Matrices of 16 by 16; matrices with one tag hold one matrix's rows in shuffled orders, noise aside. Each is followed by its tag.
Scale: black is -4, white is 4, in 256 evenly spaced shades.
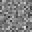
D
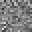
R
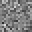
R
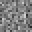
D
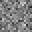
D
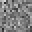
R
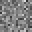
D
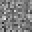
R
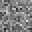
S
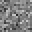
S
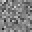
R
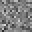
R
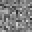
S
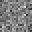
D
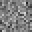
D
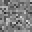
S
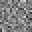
D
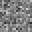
S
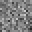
D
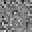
R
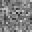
S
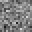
S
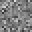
R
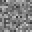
S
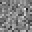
D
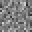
D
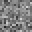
S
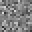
R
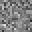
R
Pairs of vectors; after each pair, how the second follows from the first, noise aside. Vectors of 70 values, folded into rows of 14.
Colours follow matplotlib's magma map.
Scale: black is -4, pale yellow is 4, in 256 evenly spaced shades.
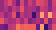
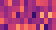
copied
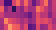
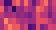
copied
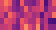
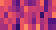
copied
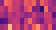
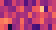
negated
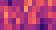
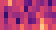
negated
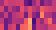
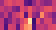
copied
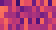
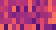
reversed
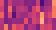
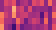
reversed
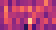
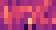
copied
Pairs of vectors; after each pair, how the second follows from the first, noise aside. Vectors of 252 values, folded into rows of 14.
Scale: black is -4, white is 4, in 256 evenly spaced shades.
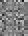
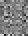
reversed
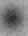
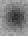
reversed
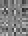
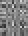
reversed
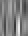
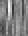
reversed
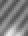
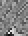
sign-scrambled
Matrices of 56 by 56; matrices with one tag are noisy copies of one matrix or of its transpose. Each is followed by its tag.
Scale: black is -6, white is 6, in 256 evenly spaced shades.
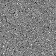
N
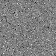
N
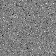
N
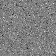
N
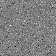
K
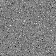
K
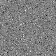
K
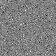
K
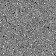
N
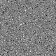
K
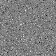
K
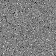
N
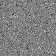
N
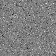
N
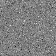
K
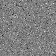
N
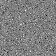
K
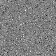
K
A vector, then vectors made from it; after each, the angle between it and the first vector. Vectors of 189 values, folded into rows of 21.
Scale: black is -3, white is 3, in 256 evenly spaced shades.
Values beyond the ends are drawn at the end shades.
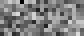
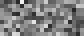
nearly opposite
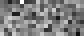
nearly opposite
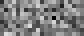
orthogonal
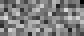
orthogonal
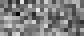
nearly opposite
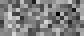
partly opposed
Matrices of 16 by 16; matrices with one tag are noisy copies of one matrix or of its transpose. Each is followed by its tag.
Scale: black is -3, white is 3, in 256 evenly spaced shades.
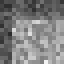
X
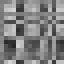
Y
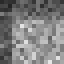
X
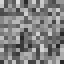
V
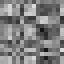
Y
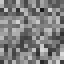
V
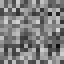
V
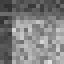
X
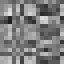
Y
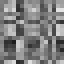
Y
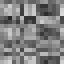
Y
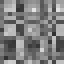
Y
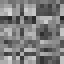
Y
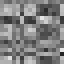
Y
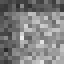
X
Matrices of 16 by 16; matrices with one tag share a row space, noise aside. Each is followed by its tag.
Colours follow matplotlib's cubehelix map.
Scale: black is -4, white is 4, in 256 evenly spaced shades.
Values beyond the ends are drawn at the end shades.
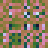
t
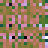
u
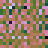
u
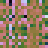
u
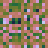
t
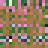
u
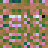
t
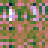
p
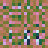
t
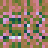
t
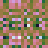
t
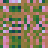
t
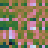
p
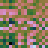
p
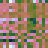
p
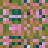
t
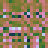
t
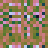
t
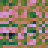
p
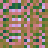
t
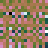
u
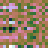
p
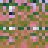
p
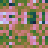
p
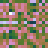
p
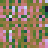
u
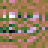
p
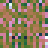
u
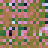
u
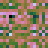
p
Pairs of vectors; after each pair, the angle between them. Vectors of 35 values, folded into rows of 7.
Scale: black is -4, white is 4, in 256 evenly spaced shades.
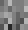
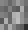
partly opposed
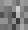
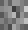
partly opposed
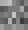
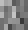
partly aligned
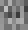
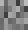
orthogonal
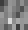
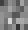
nearly parallel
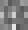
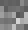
partly aligned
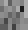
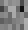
partly aligned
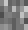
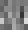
partly opposed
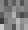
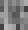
partly opposed
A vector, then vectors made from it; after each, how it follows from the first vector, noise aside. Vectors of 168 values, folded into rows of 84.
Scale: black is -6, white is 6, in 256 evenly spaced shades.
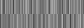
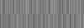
shrunk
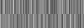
negated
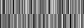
scaled up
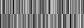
scaled up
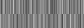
negated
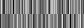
scaled up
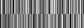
scaled up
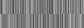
sign-scrambled
